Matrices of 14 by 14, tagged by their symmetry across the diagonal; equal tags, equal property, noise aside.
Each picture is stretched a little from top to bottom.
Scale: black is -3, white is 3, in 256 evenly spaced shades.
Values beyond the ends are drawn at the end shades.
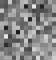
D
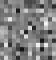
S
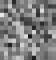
S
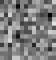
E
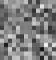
S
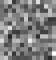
E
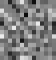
S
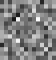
D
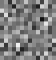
S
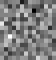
S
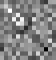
D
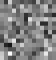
E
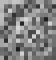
D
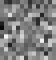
E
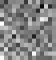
E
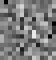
E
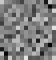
D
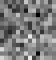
E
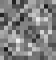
D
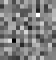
S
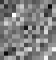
D
